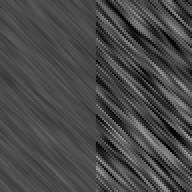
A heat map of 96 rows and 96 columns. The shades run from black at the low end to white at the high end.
Average level on the scale: 30%. Slope: none. Seam: vertical, 50% of the way across, the left part calmer. Mirror symmetry: none. Grain: diagonal, down to the right.
